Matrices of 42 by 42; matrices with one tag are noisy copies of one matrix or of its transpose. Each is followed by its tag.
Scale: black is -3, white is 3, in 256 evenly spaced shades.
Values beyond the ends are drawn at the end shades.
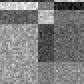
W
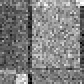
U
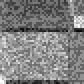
U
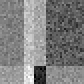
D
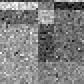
W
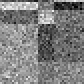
W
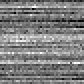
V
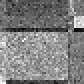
U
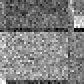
U
